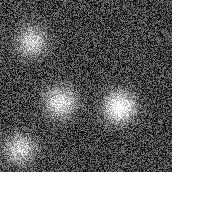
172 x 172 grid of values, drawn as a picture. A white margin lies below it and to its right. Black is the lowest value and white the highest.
Average level on the scale: 30%. Odd rows or columns: none. Bumps: four.
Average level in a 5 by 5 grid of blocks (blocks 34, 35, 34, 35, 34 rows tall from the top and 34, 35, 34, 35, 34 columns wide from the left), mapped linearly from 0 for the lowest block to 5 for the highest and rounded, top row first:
11000 / 32000 / 03130 / 13150 / 51000
